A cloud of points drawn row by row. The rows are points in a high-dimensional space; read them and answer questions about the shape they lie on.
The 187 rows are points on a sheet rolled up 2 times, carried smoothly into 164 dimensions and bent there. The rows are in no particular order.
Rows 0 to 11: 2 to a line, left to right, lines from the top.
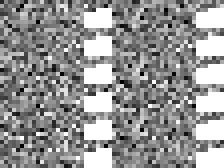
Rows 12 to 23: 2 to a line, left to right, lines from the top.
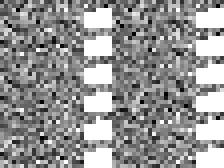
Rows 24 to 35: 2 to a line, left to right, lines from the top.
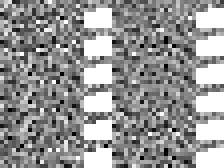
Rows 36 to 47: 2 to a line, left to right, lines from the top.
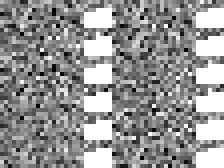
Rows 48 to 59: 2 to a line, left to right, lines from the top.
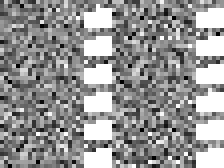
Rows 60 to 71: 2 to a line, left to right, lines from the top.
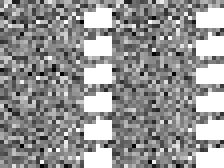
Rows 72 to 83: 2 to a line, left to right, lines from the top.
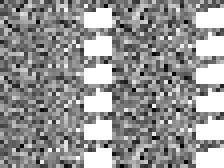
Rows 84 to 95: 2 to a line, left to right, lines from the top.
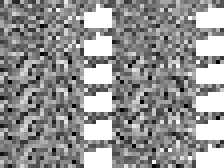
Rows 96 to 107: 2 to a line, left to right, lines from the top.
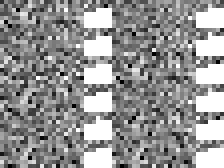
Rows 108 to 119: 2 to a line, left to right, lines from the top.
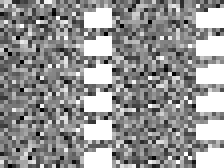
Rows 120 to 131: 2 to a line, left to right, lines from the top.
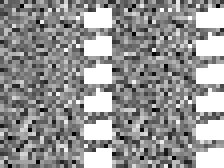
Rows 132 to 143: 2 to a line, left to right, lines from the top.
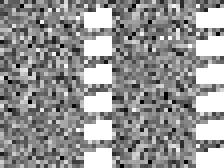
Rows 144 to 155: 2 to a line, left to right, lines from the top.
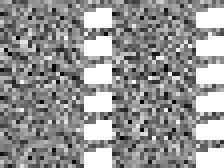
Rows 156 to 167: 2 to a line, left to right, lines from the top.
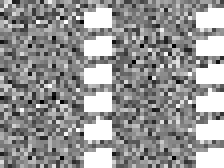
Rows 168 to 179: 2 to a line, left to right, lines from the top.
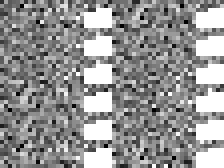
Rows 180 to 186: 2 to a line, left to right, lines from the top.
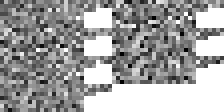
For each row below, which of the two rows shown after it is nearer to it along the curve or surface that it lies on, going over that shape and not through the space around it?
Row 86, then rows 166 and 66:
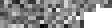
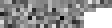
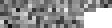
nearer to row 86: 166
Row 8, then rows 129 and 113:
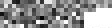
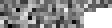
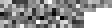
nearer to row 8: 113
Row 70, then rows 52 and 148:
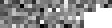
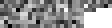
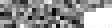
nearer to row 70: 52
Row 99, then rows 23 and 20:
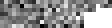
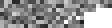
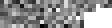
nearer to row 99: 20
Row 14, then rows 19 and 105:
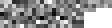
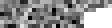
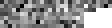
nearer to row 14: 19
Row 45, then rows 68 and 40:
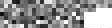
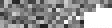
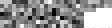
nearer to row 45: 40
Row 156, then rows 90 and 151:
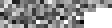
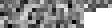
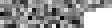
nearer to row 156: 151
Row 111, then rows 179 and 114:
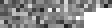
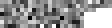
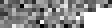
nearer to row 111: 114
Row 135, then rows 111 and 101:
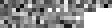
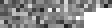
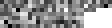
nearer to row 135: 101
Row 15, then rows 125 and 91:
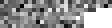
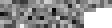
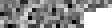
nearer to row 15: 91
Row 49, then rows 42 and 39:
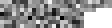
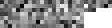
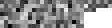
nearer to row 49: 39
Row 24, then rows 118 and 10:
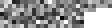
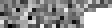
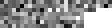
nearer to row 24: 118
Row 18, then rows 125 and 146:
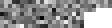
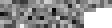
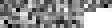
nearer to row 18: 125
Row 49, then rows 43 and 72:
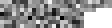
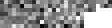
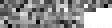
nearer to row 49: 72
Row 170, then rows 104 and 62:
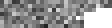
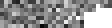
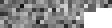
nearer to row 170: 62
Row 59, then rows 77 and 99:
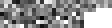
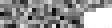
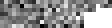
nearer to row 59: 77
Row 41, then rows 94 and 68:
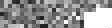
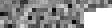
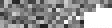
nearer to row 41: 68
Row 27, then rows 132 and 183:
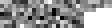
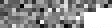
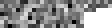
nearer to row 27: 183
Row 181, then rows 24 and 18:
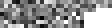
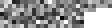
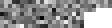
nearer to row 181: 24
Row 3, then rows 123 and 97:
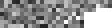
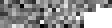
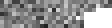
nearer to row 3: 123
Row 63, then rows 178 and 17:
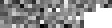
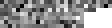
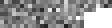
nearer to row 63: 178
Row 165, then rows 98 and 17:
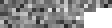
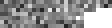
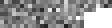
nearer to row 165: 98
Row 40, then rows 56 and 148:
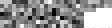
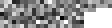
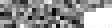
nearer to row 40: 148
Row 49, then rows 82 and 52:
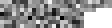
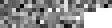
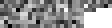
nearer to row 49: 52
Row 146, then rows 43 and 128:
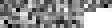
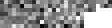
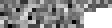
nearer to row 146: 128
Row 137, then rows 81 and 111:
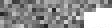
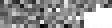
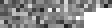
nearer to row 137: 111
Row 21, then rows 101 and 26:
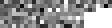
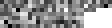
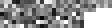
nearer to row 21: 101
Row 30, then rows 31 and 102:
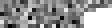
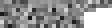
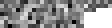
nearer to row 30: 102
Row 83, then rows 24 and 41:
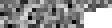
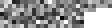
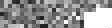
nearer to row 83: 24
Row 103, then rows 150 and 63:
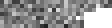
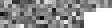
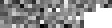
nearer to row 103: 150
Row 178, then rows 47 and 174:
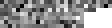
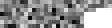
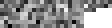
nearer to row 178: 174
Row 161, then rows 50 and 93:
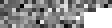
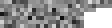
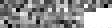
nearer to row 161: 93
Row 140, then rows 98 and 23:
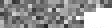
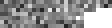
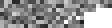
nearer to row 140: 98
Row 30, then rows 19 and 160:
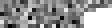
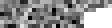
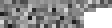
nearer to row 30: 19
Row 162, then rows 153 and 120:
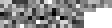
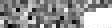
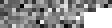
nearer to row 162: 153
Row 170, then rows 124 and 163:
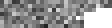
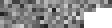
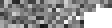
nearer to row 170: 124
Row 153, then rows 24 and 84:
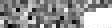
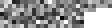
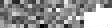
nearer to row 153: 24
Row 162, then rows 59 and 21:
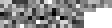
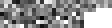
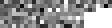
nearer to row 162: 59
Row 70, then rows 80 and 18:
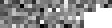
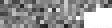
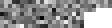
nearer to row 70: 18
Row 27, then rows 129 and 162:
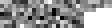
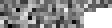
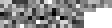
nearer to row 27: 162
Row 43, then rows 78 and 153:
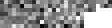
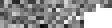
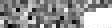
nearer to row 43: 78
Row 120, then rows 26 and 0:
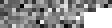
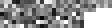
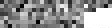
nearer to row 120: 0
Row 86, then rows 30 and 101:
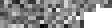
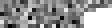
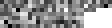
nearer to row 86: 101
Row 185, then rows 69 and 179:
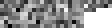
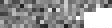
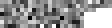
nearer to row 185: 179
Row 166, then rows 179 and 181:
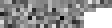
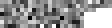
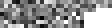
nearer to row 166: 179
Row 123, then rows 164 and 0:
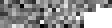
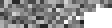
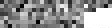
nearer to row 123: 164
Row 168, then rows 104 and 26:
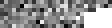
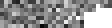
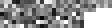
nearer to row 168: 104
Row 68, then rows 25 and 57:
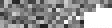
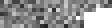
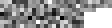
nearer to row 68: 25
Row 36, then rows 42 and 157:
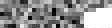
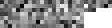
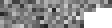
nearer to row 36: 42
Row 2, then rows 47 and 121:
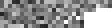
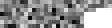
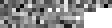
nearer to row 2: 121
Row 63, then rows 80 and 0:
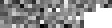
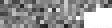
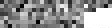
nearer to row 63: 0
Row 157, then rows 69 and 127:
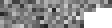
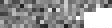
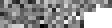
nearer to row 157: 69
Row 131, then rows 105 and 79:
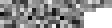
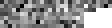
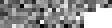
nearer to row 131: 105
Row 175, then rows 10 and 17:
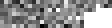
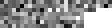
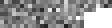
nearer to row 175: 10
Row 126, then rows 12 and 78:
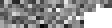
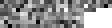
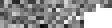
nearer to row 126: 78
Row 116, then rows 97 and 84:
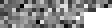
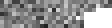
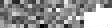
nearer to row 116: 84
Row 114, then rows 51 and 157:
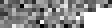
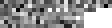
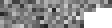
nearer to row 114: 51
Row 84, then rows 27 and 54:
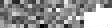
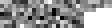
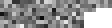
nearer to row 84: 54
